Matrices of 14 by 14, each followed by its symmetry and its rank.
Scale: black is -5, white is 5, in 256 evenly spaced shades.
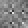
symmetric, rank three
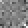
symmetric, rank three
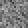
neither, full rank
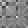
symmetric, rank three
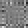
antisymmetric, rank two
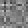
antisymmetric, rank two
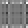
neither, rank one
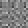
antisymmetric, rank two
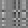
neither, rank one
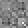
symmetric, rank three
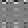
neither, rank one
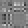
antisymmetric, rank two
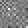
symmetric, rank three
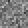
neither, full rank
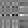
neither, rank one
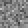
neither, full rank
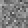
neither, full rank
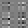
neither, rank one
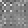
symmetric, rank three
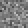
neither, full rank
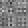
antisymmetric, rank two
